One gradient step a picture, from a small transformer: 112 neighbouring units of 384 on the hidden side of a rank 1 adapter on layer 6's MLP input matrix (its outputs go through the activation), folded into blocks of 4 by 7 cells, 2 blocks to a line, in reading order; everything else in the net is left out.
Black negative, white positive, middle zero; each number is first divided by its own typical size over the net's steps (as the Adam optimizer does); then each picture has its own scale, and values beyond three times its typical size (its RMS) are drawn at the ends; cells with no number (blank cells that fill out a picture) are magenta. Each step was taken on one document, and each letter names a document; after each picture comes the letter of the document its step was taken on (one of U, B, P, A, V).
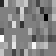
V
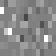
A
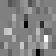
A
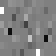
A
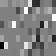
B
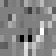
B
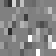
A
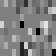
B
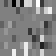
B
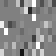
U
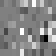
U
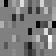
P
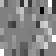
V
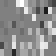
U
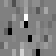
A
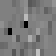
A
